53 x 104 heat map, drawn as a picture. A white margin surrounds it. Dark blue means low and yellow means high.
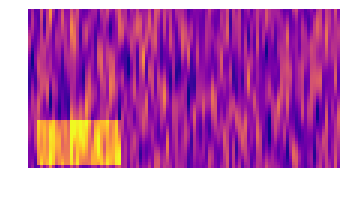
Grain: streaks running down. Mirror symmetry: none. Ninth with the highest average: bottom left. Odd patch: higher, in the bottom left.
